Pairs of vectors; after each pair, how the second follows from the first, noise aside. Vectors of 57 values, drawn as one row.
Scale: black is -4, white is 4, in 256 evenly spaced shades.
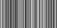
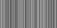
shrunk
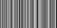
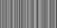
shrunk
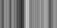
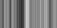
copied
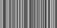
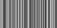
copied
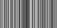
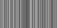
shrunk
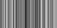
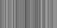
shrunk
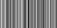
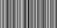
copied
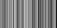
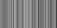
shrunk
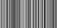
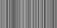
shrunk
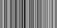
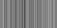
shrunk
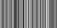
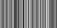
copied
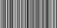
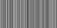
shrunk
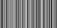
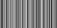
copied
